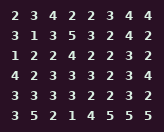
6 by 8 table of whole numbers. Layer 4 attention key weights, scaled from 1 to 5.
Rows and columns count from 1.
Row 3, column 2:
2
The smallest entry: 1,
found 3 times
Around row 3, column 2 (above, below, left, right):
1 2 1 2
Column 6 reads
3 2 2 2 2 5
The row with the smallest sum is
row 3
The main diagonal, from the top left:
2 1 2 3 2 5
